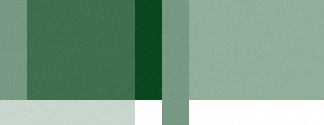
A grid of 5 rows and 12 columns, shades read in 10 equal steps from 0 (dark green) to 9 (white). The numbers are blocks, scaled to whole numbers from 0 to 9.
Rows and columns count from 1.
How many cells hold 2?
16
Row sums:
41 41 41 41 93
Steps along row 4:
down same same same down up up same same same same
